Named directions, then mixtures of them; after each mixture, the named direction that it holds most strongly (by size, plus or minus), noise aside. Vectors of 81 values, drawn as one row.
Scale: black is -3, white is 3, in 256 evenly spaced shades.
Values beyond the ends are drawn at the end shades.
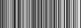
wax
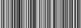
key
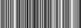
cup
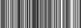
cup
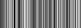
wax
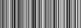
wax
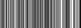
cup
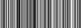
cup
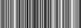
cup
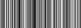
key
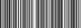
key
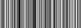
key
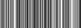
cup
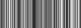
wax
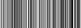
key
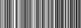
wax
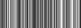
cup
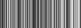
wax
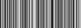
key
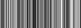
cup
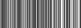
wax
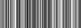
cup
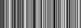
wax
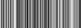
cup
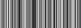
key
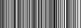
wax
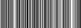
cup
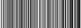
wax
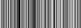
key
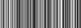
cup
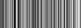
wax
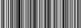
key
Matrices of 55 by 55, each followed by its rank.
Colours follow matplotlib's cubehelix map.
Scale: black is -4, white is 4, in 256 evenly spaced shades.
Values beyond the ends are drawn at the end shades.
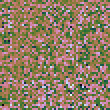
ten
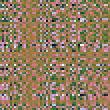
three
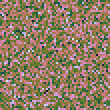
full rank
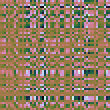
two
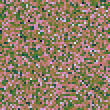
full rank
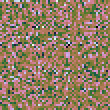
ten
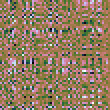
five
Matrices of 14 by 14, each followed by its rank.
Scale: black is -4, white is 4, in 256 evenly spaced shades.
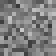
full rank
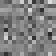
three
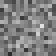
full rank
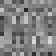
three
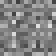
three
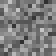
full rank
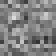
three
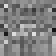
three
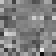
three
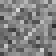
full rank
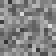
full rank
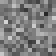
full rank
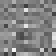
three
